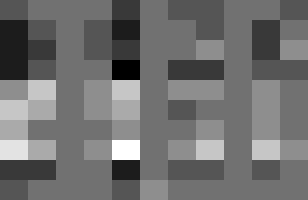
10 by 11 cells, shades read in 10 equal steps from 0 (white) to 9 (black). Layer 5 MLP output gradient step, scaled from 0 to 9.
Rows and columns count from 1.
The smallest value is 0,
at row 8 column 5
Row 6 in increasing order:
2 3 3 4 4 5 5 5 5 5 6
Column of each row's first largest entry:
5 1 1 5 3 7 2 3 5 1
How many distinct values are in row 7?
3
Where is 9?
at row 4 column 5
